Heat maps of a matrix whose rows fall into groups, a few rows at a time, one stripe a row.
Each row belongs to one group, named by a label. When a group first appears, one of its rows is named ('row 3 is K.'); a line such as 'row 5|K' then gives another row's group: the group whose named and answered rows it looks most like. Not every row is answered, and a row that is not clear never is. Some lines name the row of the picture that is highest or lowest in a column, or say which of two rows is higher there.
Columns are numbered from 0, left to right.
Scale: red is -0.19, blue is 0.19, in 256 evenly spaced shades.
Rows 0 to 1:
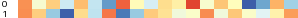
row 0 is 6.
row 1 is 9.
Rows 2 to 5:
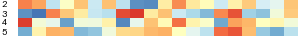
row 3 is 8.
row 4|9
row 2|9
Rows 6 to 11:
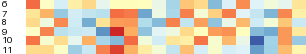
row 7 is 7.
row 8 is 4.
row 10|6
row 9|7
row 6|9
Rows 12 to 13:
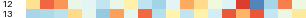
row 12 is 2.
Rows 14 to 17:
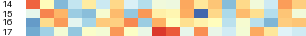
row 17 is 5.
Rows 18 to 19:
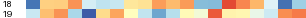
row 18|8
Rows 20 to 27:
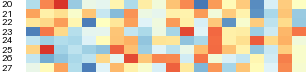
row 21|6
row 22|4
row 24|5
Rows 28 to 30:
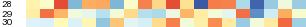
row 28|6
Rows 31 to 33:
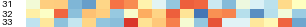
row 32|6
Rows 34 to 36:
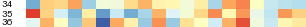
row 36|7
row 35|9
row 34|8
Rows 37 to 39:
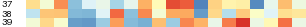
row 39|7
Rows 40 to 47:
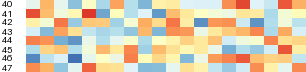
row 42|6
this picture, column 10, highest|47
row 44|9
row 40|7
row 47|9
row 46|5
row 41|9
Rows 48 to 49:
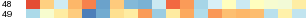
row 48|9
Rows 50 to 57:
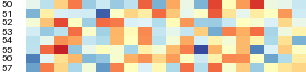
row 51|5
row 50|8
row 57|7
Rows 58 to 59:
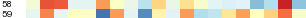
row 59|7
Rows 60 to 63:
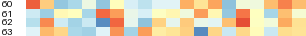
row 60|9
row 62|7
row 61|4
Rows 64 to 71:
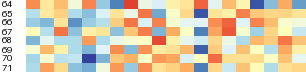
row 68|5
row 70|5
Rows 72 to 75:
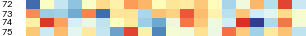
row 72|5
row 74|2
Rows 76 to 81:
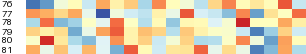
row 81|6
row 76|5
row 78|7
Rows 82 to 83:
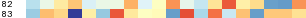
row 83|7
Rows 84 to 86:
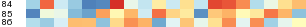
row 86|8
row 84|7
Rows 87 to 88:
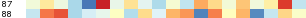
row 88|2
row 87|4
